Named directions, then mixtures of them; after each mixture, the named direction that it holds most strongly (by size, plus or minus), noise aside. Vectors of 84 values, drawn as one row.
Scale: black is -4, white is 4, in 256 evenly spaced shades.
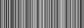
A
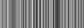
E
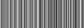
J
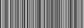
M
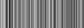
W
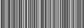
M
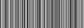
M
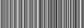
J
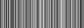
A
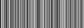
M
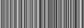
J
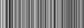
W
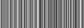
J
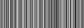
J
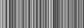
E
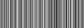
J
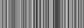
E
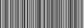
M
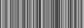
M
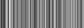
W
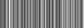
W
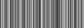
M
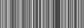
E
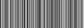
M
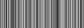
A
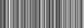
W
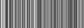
W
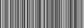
M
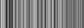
W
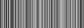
A
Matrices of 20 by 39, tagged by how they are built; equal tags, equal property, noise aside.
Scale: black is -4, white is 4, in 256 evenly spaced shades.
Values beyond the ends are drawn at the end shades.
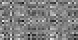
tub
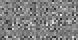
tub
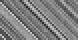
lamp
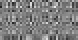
tub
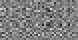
tub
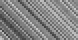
lamp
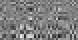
tub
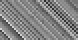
lamp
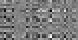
tub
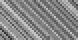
lamp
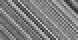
lamp
